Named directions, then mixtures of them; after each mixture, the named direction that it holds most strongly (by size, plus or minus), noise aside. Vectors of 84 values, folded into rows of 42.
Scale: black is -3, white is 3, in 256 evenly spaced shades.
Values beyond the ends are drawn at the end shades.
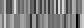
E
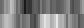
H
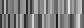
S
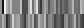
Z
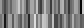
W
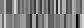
E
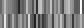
W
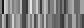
Z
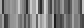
W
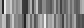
Z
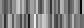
W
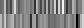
E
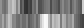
H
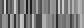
S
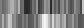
H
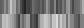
H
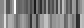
E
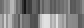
H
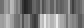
H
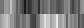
H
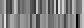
E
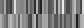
E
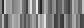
Z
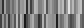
S
